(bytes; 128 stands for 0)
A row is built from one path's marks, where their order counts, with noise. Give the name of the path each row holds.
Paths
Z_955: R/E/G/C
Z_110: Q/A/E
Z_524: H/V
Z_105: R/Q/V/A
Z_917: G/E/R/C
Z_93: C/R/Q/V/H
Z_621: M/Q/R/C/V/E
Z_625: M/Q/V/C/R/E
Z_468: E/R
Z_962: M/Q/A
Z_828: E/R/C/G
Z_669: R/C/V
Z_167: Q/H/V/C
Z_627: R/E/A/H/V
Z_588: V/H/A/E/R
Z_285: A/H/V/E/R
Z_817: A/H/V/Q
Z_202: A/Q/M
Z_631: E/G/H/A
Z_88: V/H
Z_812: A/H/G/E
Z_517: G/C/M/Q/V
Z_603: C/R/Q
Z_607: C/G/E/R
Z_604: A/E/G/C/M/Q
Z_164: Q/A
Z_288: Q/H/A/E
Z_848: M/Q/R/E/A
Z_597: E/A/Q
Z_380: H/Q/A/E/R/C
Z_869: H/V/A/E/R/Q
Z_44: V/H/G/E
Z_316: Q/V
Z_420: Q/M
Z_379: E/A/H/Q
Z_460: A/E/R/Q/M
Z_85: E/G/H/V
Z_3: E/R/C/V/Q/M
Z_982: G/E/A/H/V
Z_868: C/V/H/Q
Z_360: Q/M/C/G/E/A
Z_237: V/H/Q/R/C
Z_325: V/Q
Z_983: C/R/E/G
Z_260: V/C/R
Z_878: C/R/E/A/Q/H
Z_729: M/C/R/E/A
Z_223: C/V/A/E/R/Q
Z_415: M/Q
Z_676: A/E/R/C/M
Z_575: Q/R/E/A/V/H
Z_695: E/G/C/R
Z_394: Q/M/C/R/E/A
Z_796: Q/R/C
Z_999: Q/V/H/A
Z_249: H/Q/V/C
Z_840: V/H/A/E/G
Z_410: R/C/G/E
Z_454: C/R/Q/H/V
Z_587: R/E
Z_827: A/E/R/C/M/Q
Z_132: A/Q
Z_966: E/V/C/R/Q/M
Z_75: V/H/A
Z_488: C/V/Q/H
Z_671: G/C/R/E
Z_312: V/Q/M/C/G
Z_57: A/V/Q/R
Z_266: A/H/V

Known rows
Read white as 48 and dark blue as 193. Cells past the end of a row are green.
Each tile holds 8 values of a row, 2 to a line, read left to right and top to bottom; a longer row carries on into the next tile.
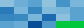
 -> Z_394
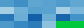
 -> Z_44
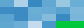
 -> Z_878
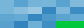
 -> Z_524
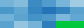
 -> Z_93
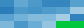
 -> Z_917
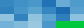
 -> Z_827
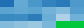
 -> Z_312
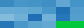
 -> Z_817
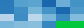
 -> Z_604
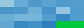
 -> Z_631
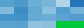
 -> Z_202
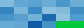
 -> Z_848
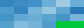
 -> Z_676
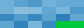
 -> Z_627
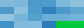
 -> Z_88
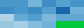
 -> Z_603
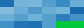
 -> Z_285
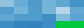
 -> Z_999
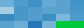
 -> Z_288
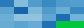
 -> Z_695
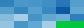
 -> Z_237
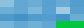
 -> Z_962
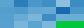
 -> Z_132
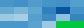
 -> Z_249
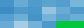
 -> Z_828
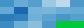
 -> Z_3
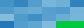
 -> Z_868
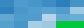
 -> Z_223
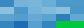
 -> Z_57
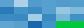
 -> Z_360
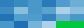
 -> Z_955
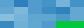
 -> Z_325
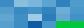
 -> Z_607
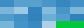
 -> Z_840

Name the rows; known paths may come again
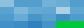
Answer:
Z_75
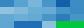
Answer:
Z_588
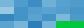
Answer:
Z_288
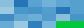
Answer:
Z_110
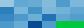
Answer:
Z_729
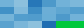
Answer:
Z_575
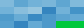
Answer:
Z_524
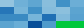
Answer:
Z_394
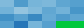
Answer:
Z_266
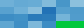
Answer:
Z_454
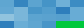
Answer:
Z_325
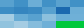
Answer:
Z_603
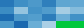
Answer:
Z_955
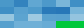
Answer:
Z_415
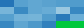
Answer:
Z_260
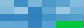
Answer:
Z_410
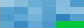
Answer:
Z_164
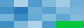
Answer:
Z_488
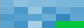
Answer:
Z_316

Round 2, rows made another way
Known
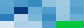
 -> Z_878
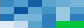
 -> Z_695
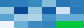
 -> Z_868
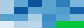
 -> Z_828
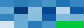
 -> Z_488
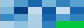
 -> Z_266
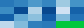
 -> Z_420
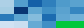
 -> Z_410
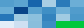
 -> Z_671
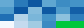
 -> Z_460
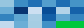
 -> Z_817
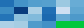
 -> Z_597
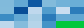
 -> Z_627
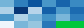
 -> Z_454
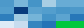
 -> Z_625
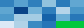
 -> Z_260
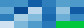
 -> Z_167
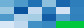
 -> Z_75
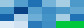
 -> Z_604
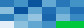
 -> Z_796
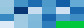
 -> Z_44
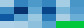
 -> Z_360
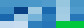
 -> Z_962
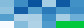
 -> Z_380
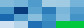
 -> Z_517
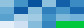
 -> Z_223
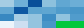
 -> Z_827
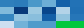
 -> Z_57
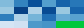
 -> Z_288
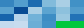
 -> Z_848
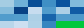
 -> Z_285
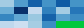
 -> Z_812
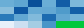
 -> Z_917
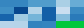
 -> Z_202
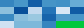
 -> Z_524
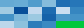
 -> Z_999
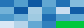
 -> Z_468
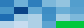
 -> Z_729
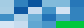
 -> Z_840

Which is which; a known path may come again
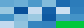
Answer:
Z_999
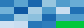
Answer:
Z_587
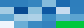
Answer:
Z_868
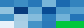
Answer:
Z_603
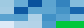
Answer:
Z_828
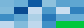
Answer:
Z_627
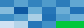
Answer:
Z_669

